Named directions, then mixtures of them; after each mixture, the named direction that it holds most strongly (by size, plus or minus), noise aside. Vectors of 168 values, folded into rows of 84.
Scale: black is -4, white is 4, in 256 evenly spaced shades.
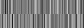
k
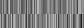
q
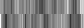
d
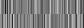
k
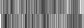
d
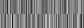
q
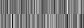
q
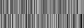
q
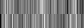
d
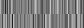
k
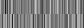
k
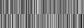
q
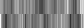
d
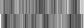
d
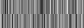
k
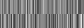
q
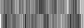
d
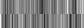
d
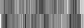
d
